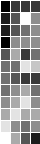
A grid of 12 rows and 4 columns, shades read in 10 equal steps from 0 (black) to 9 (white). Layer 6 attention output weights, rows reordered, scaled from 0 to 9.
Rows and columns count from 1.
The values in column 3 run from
2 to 9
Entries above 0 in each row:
3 4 4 3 4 4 4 4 4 4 4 4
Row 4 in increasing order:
0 5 5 5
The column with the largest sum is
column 3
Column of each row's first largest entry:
2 3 4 2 2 3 1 3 3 2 1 1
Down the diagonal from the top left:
0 3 4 5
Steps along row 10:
up down same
